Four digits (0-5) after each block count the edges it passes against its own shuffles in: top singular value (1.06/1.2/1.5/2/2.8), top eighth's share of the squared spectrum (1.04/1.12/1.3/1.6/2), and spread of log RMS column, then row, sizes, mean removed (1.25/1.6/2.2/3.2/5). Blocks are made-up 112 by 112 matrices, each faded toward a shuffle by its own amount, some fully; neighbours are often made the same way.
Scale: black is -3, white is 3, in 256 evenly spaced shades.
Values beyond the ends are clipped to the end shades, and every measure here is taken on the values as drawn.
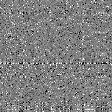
4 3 1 2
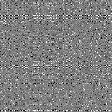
5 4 2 3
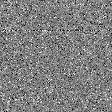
1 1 0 1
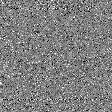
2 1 0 2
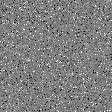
0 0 0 0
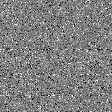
1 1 0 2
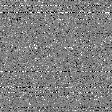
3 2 0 3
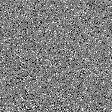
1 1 0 2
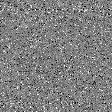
1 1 0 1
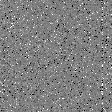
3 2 1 0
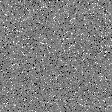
2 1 0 0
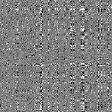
5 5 4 3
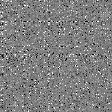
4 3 2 2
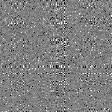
4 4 3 2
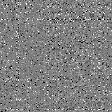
4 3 2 2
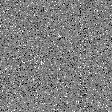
2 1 1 0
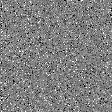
2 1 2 0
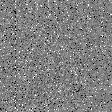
2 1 1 0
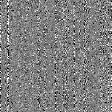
3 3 4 0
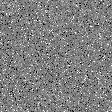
0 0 0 0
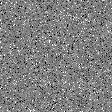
1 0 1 0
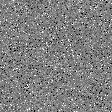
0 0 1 0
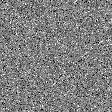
0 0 0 0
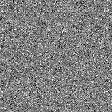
3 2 0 1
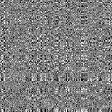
5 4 3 3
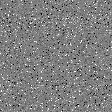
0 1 0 1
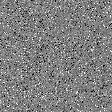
3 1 0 0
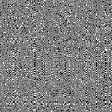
5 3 3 2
